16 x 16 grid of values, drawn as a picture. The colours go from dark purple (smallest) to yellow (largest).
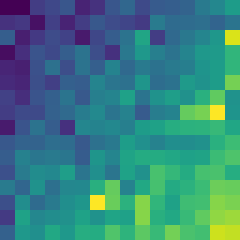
Slope: up to the bottom right. Ninth with the lowest average: top left. Ninth with the highest average: bottom right. Stripes: none.
